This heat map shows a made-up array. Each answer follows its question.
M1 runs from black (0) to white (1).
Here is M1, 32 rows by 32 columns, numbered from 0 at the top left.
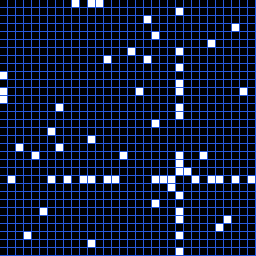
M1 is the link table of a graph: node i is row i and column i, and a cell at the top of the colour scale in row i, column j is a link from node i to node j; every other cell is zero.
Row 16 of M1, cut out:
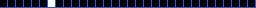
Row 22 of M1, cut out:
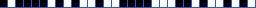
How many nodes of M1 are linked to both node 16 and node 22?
1
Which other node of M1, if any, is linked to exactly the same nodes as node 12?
node 9
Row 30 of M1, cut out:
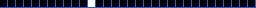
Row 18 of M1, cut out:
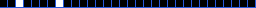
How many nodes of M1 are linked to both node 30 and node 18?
0
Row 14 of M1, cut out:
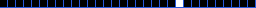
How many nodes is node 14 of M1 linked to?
1
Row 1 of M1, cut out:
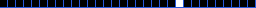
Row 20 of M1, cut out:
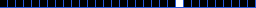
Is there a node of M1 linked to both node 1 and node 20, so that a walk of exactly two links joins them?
yes
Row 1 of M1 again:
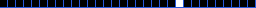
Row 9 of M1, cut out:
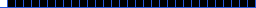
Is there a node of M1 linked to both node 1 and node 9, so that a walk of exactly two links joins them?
no
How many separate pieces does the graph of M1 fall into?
1
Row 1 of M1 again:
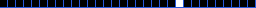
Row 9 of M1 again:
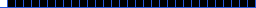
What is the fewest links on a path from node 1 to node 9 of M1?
4
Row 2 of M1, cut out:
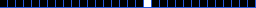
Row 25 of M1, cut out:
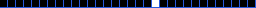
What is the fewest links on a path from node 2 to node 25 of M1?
6
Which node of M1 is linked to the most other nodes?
node 22
